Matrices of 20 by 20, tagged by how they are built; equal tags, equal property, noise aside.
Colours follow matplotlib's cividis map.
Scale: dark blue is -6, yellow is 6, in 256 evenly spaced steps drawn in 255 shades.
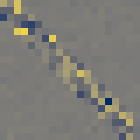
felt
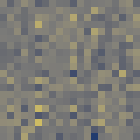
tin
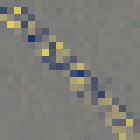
felt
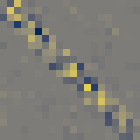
felt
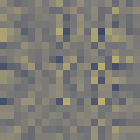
tin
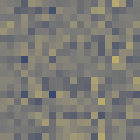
tin
